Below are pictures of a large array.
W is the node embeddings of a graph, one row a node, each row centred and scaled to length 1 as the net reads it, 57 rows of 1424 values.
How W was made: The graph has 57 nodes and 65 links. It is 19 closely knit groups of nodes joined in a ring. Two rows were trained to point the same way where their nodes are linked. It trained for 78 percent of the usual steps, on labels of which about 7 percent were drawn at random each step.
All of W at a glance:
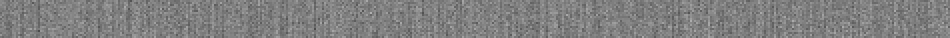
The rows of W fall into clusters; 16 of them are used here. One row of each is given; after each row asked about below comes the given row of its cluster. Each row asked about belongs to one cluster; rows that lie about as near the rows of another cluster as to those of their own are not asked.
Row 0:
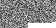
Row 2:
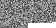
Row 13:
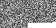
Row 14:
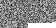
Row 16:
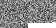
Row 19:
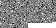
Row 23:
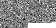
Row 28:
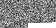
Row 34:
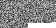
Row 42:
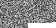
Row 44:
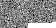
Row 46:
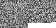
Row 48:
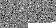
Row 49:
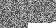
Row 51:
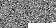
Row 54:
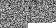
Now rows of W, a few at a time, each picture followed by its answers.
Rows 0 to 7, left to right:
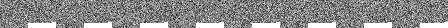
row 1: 48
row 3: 49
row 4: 14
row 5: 44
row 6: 19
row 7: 23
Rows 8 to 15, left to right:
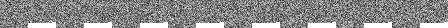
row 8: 2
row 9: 34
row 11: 46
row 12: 19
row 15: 2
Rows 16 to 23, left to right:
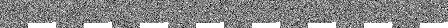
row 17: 28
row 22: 16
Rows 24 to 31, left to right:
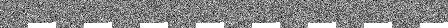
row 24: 23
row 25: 28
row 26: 42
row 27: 13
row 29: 0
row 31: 46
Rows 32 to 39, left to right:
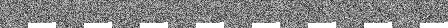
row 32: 51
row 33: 48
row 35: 34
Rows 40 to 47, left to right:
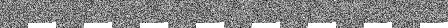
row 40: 16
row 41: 54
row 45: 54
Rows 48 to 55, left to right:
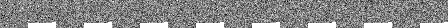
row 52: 42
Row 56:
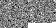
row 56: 49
